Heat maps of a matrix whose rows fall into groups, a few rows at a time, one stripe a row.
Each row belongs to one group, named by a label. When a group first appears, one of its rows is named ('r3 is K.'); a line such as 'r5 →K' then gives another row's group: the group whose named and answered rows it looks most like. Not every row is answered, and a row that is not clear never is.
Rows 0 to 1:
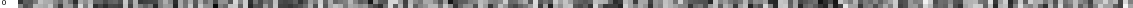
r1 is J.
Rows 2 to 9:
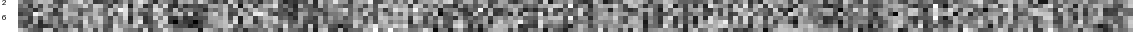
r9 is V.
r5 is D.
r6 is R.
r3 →R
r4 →D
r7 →R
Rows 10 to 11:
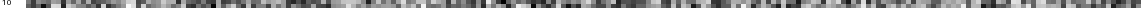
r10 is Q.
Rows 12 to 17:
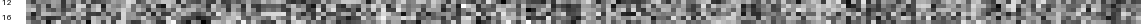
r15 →Q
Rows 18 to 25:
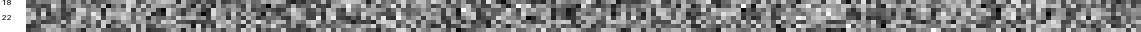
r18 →Q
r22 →V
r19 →D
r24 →D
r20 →V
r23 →R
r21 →V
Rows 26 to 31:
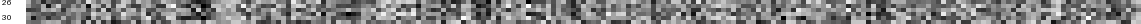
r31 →J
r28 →D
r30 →R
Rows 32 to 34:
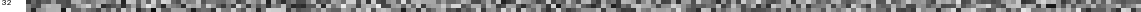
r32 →D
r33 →J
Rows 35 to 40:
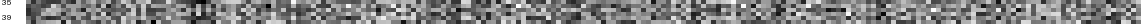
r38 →D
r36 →D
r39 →R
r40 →Q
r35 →R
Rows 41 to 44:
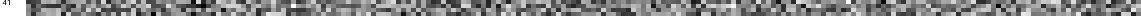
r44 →Q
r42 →R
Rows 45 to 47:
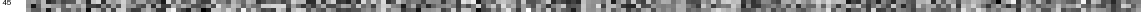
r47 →V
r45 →V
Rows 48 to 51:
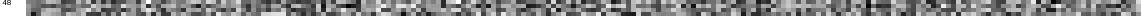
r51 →Q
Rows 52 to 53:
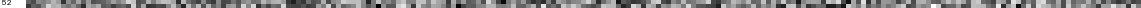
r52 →Q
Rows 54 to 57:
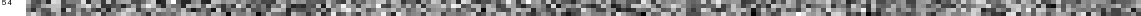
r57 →V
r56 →Q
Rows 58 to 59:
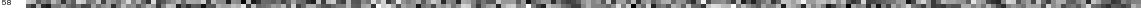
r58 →V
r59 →R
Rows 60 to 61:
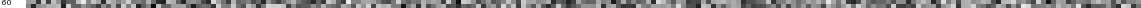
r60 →V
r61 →Q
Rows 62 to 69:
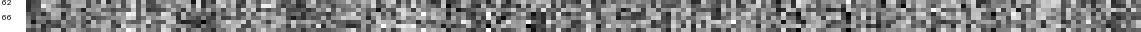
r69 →D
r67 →R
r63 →D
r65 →D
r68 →R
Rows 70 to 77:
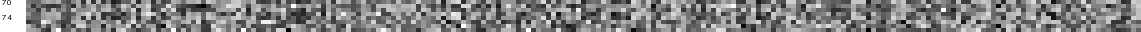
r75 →D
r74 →J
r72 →R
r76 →V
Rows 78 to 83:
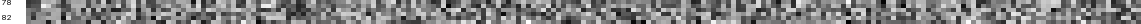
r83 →V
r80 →J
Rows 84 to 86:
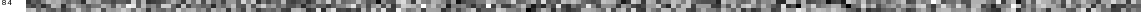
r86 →V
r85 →D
